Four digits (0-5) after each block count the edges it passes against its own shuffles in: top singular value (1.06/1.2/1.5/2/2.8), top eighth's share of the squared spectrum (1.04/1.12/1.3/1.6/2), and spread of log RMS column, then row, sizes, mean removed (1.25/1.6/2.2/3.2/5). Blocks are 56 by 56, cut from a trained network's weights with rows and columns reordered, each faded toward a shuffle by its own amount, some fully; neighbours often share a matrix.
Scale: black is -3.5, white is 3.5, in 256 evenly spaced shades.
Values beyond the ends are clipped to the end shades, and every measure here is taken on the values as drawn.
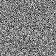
2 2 0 0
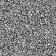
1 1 0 0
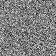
0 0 0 0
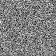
0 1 0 0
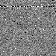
3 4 0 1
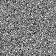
0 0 0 0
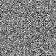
3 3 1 0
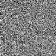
3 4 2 0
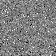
0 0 0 0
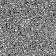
0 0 0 0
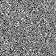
1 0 0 0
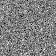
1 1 0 0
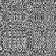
4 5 3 1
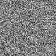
3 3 1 0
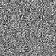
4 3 2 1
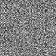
3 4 2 1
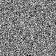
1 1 0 0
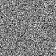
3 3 1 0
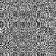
4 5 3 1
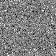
0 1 0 0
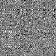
3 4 2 2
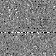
3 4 0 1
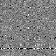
3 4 0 2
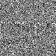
2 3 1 1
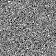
1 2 0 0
